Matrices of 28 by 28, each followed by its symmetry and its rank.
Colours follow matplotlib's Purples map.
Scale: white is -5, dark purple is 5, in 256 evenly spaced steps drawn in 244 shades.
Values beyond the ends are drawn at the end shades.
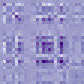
symmetric, rank three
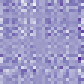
neither, rank three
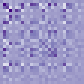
symmetric, rank three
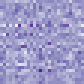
neither, rank five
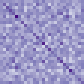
symmetric, rank five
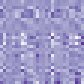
neither, rank three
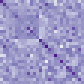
symmetric, rank five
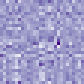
neither, rank five
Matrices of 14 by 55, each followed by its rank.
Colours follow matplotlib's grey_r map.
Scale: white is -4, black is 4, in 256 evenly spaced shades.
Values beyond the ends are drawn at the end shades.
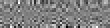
three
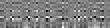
two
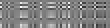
one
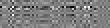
two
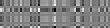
one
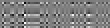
one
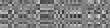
two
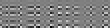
one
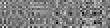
three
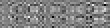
three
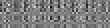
three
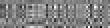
two
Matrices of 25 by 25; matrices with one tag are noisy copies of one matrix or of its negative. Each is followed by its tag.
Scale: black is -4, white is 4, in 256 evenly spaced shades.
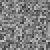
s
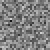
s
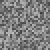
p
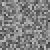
s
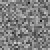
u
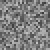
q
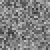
p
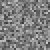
s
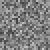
p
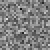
u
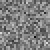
q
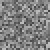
s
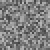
q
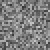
s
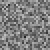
u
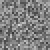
p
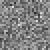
p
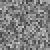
q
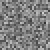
s
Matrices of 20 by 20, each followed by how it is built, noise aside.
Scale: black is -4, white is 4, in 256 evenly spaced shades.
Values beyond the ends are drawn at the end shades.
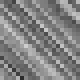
Toeplitz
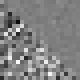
lower triangular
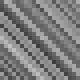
Toeplitz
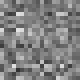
low rank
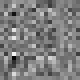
low rank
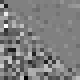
lower triangular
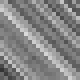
Toeplitz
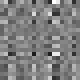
low rank
